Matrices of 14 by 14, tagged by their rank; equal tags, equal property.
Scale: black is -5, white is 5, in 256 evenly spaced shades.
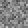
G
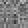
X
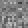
X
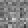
X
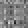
X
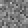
G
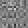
X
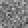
G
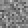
G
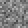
G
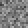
G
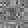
X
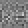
X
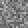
G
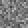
G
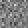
X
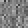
X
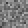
G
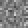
X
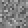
G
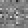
X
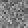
G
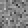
G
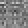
X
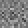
X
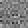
X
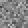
G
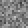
G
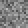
G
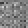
X
